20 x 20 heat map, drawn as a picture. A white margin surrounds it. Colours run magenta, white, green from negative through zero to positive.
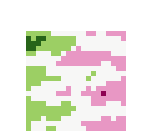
Ninth with the highest average: top left. Stripes: horizontal, repeating 3 times. Slope: up to the left.
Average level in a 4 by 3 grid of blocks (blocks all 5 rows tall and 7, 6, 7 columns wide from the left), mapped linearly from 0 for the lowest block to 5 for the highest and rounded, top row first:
5 2 1 / 3 1 1 / 3 2 0 / 4 2 1
